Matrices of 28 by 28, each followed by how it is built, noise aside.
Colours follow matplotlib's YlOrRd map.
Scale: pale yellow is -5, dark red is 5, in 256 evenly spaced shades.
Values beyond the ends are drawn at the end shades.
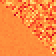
upper triangular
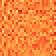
low rank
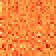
low rank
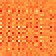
low rank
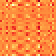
low rank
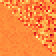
upper triangular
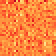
low rank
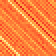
Toeplitz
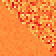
upper triangular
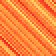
Toeplitz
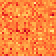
low rank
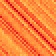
Toeplitz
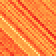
Toeplitz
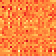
low rank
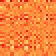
low rank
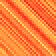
Toeplitz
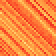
Toeplitz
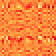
low rank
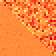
upper triangular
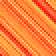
Toeplitz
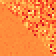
upper triangular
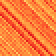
Toeplitz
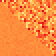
upper triangular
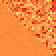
upper triangular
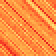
Toeplitz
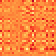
low rank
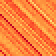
Toeplitz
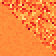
upper triangular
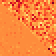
upper triangular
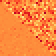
upper triangular
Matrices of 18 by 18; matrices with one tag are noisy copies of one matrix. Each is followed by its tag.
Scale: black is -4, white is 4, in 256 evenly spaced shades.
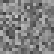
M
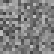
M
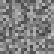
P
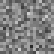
P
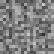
P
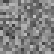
M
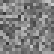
M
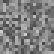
M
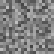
P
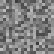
P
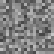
P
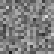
P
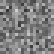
P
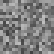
M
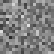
M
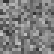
M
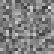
P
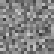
P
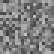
M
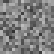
M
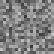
P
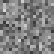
M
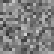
M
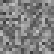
M
